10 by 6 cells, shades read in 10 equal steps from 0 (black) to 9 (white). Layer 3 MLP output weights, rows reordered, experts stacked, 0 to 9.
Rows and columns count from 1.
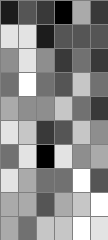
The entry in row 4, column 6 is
4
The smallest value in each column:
1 3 0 0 3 2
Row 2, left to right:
8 8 1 3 3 3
